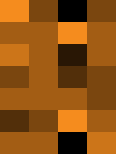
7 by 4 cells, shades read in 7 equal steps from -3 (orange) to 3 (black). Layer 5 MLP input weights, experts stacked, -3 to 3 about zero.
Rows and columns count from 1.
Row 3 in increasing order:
-2 -1 -1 2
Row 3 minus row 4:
-2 0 1 -1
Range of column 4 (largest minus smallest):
2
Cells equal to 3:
2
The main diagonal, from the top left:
-3 -1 2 0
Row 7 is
-1 -1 3 -2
